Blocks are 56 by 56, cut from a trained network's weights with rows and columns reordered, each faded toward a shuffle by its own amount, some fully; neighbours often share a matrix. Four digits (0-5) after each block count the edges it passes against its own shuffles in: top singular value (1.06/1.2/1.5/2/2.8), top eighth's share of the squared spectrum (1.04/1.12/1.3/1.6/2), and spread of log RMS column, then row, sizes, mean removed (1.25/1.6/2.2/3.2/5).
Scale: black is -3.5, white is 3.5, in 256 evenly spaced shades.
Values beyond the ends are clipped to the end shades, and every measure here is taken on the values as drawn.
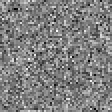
1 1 0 0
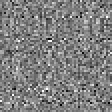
3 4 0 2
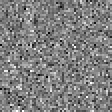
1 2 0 0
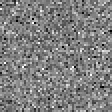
0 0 0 0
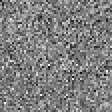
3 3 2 1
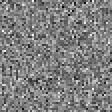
2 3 1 1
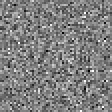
2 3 1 1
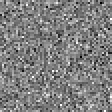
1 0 0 0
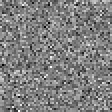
1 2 0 0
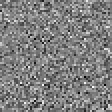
2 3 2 1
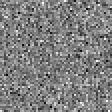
0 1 0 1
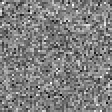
0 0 0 0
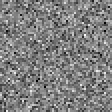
0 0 0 0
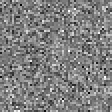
2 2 1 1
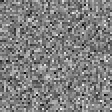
1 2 0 0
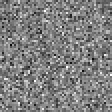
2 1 0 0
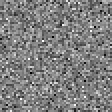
1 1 0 0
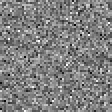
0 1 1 0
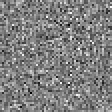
1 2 1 1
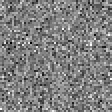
2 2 0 1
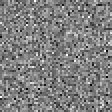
0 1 0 0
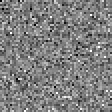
0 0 0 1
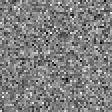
1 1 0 0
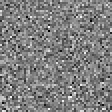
2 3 1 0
